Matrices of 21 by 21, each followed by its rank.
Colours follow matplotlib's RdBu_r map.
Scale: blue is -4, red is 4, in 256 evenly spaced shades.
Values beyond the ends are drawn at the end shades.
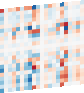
two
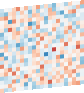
full rank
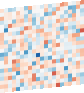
full rank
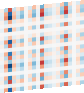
one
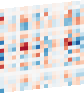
two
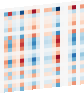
one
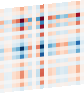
one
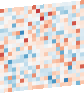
full rank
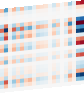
one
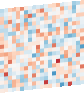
full rank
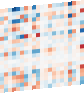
two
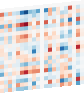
two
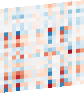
two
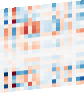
two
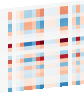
one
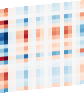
one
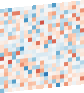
full rank
